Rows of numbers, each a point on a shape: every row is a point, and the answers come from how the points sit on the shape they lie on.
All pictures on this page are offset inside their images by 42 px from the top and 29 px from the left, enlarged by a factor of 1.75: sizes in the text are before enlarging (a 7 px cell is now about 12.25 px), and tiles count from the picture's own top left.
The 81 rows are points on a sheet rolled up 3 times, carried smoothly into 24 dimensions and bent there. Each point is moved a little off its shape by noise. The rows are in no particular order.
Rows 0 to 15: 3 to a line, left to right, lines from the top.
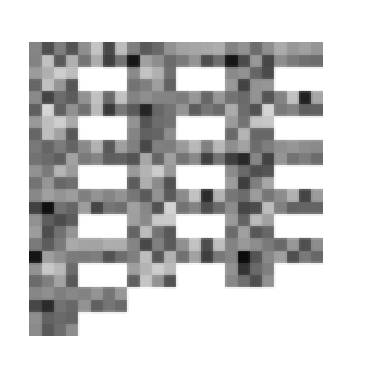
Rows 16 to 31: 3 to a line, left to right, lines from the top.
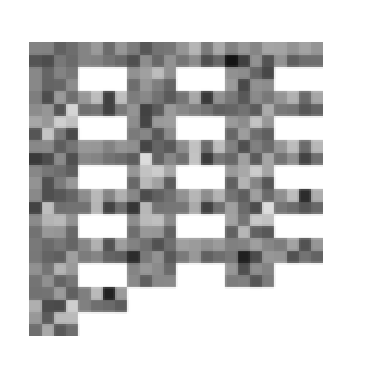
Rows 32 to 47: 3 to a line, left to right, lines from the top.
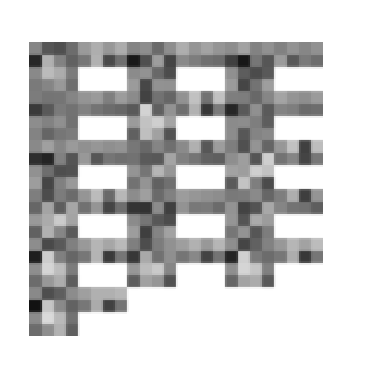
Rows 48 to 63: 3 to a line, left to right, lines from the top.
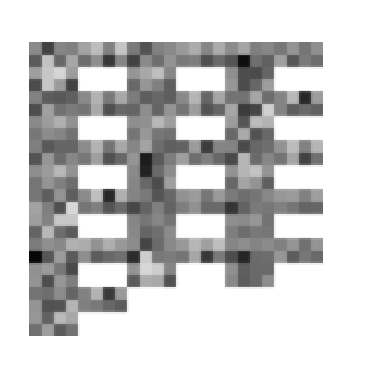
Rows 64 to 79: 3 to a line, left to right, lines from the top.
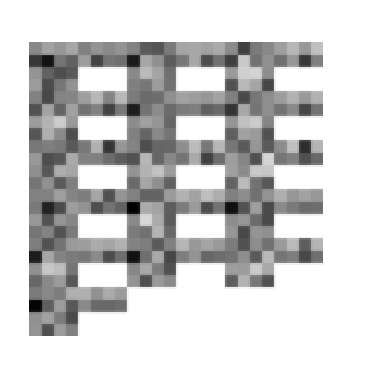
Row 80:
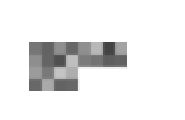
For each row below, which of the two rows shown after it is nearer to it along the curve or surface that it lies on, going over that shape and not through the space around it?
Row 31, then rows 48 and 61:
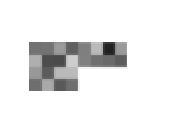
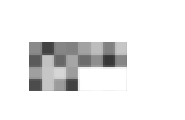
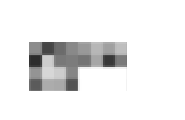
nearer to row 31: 48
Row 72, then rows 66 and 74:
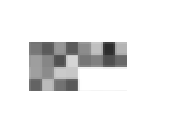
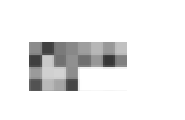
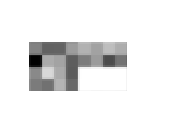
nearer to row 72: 66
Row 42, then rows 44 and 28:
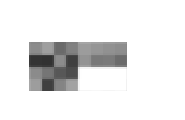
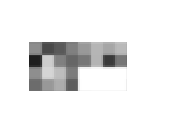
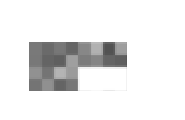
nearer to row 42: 44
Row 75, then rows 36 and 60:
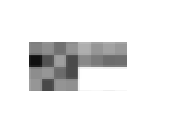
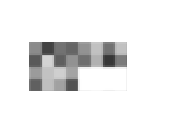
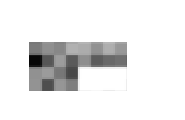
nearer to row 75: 60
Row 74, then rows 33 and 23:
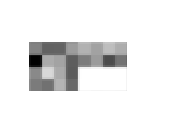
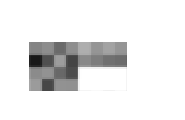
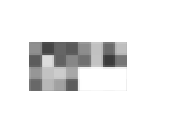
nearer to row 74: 23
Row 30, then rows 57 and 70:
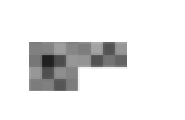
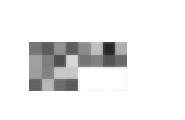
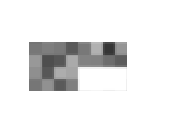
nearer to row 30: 70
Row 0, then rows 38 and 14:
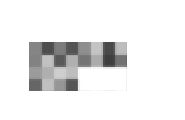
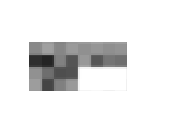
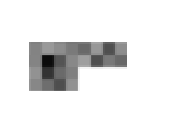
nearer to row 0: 14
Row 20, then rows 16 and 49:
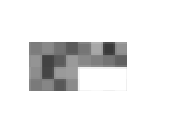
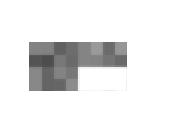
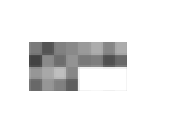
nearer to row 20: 49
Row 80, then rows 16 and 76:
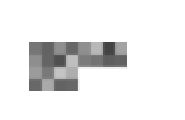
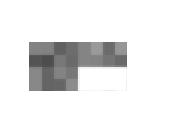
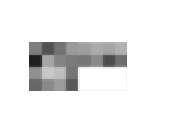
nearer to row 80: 76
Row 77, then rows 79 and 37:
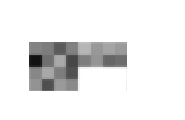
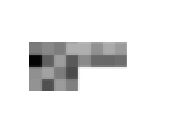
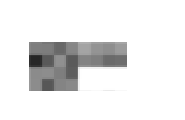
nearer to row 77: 79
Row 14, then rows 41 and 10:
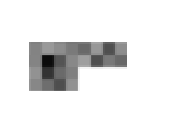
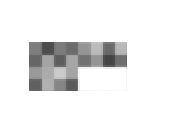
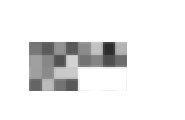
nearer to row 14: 10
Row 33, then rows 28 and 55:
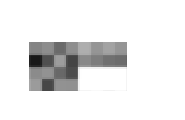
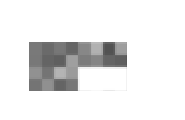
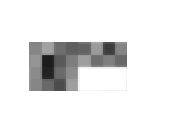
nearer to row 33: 55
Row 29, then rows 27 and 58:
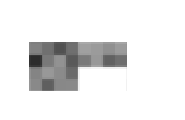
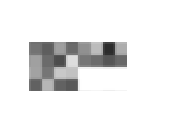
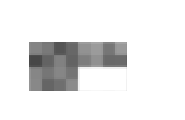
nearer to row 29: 58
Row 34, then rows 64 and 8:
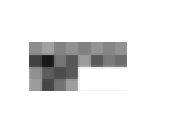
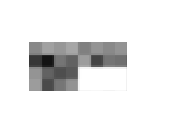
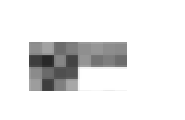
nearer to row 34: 64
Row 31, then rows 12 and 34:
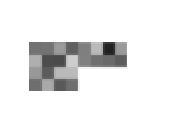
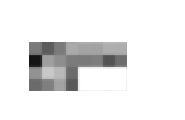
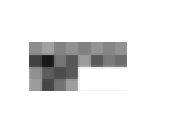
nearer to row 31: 34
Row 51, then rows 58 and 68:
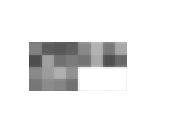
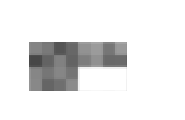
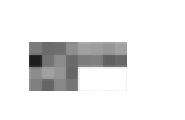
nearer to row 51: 68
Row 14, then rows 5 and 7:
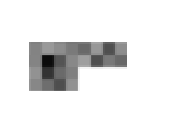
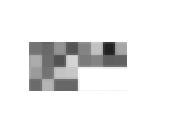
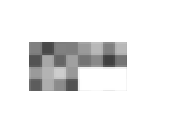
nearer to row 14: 5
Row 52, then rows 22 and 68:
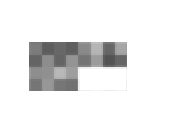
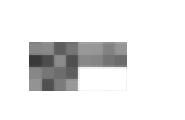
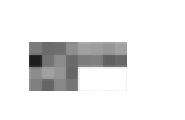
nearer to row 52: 68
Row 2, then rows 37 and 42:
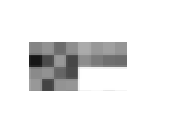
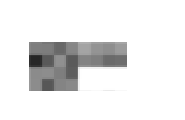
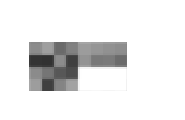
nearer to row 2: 42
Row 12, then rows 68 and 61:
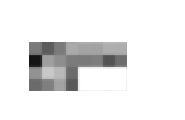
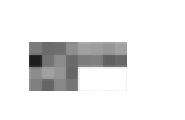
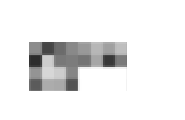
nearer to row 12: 68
